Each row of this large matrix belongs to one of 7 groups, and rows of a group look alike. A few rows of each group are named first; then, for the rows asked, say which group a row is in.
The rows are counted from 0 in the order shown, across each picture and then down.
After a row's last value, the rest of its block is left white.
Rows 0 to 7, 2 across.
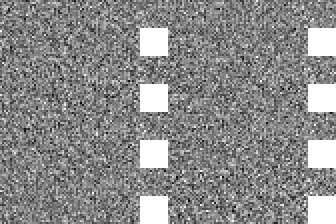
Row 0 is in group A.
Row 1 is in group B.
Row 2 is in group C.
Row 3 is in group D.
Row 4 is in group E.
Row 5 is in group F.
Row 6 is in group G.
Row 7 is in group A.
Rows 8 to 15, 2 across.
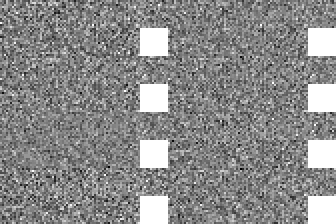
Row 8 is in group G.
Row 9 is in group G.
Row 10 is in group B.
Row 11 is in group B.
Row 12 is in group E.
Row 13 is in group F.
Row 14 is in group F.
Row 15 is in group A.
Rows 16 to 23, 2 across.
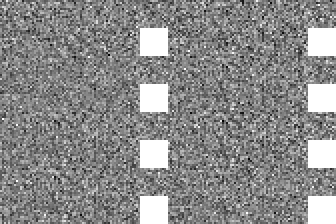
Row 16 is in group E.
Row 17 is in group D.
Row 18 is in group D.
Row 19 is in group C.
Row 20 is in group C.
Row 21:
C
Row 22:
C
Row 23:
F
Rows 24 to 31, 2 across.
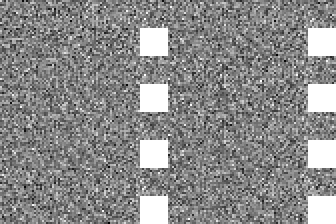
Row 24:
F
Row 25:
E
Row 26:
B
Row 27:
G
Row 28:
E
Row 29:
G
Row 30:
E
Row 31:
D
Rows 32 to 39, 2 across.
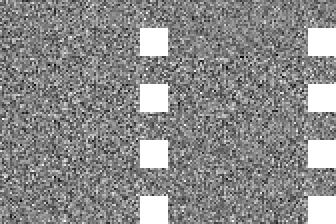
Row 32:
F
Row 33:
E
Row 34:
F
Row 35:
A
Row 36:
C
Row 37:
G
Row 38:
A
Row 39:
G
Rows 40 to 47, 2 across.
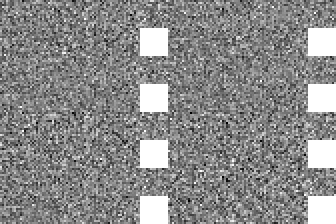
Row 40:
C
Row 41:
F
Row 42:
D
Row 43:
G
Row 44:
B
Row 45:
C
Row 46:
F
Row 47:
A
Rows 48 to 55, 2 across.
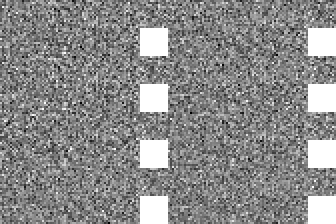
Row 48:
C
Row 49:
E
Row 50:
C
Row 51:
F
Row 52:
A
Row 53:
C
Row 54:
E
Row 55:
F
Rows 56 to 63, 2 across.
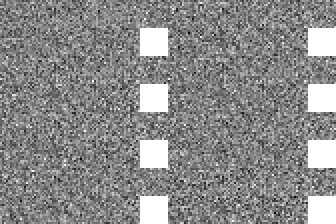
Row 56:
F
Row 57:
A
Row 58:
G
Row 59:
G
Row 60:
C
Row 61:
D
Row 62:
A
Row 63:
F
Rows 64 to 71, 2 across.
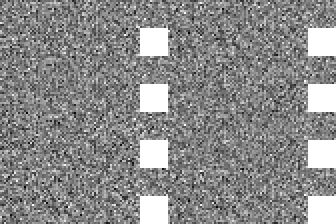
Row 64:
B
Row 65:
A
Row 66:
B
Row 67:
G
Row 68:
D
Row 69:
G
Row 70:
A
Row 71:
A
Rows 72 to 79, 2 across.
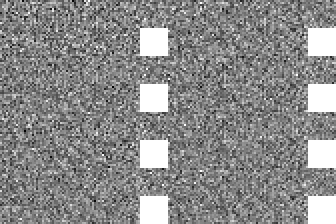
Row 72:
B
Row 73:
A
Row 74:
F
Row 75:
G
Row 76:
E
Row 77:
G
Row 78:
D
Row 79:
A
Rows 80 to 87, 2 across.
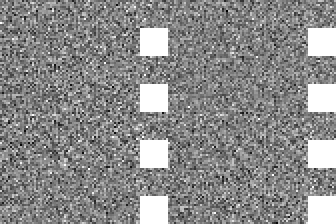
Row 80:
B
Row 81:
C
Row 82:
F
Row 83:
D
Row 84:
A
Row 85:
A
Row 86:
D
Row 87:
F
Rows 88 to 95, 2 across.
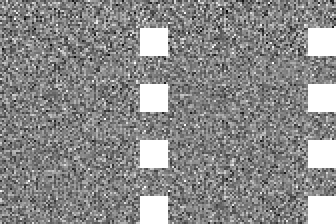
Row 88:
E
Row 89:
G
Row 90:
G
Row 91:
F
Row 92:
F
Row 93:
C
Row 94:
B
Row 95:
G
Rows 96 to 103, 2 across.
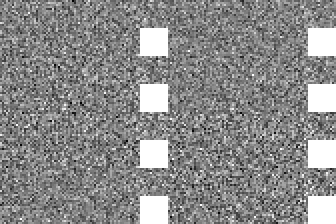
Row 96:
B
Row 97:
D
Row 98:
C
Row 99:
C
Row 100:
B
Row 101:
E
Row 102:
D
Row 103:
E
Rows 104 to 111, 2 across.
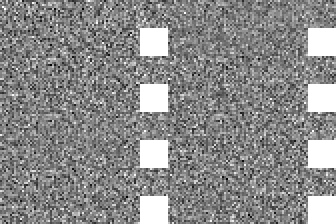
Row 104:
E
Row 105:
G
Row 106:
B
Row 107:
G
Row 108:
B
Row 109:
B
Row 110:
B
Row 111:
C
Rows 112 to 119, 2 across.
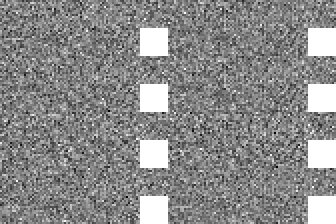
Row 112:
F
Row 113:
G
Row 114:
E
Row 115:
G
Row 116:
A
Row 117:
E
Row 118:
D
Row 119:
F
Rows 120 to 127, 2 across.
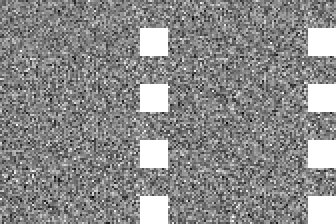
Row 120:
D
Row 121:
E
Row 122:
B
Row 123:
A
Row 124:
F
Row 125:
D
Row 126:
A
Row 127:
C
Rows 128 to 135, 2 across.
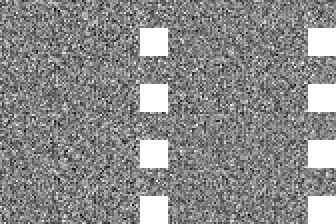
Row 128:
C
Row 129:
E
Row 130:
G
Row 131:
B
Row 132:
A
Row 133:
B
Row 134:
C
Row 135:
C
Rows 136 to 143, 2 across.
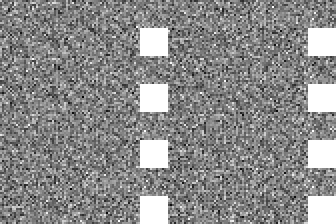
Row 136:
A
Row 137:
F
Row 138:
A
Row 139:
E
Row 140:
B
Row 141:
B
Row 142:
F
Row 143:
B
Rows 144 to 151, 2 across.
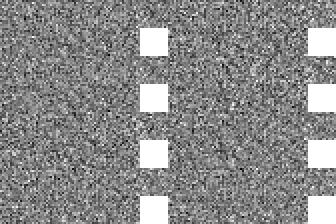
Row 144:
E
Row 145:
B
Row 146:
E
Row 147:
C
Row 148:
D
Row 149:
A
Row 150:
B
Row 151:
B
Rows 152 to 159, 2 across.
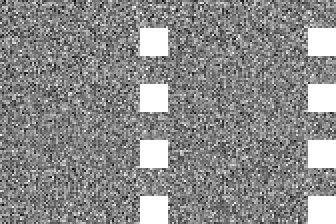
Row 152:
D
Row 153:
A
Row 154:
F
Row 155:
B
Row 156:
B
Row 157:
F
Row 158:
B
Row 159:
G
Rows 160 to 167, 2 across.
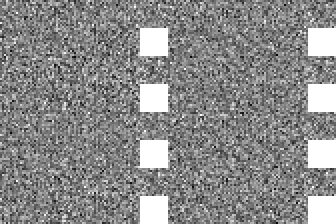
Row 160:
G
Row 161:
E
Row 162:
C
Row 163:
C
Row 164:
B
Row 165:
A
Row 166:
C
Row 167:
E
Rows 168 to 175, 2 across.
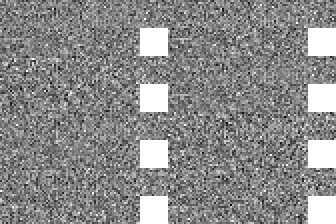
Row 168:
F
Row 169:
F
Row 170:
A
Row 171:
F
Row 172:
G
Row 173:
G
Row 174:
B
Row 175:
D
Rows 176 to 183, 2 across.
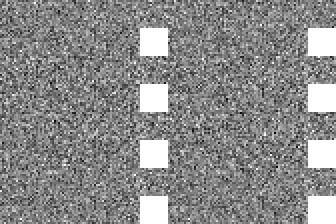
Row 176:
D
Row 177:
G
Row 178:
G
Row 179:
D
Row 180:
C
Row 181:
E
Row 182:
D
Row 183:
D
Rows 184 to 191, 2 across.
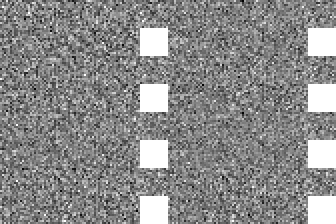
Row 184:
E
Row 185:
D
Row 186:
B
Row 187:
F
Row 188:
G
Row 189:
D
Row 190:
C
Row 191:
C
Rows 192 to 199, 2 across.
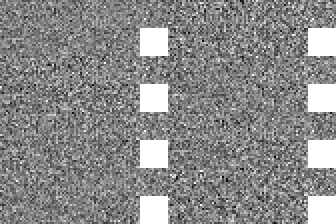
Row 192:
F
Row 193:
B
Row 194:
F
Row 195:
D
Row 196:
B
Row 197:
F
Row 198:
G
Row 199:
A
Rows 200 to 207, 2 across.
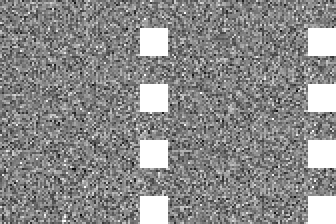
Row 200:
B
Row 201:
G
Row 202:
F
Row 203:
E
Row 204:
D
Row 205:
F
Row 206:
C
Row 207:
F
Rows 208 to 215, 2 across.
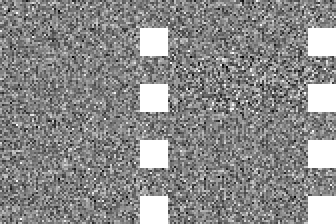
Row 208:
A
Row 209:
D
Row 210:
B
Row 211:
C
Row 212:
F
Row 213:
B
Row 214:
D
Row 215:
B
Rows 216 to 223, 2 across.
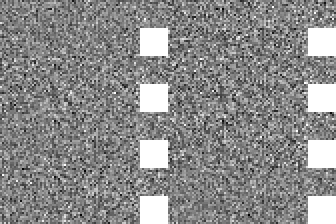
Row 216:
B
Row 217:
F
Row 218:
A
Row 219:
A
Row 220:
C
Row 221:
G
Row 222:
C
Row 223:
C
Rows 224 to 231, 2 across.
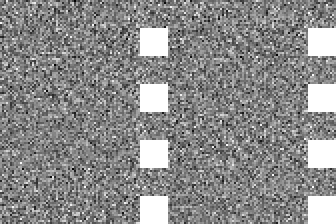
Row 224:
G
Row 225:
E
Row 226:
A
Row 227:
B
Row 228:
D
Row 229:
A
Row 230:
B
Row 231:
F
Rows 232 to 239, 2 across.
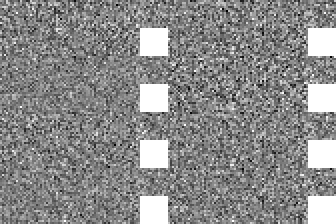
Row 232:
G
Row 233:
C
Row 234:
D
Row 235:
A
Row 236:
E
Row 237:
C
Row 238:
C
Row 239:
D
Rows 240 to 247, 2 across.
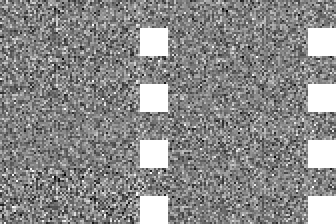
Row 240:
G
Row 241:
C
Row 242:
G
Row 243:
D
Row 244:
E
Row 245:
F
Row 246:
G
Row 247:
F
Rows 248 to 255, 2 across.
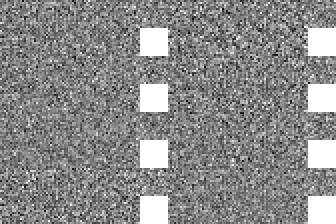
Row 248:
B
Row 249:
A
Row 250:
D
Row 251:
B
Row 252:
E
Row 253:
C
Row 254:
B
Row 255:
B
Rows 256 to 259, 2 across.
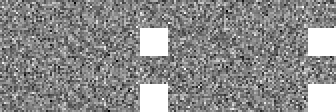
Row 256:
E
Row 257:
G
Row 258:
E
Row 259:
D
